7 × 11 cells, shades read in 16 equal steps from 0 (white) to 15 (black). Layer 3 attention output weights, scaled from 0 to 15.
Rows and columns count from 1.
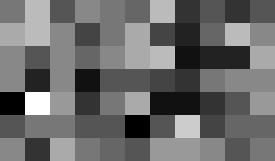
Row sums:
94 84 94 106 102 103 88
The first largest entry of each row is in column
8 8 8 4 1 6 2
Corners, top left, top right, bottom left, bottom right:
8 10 7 8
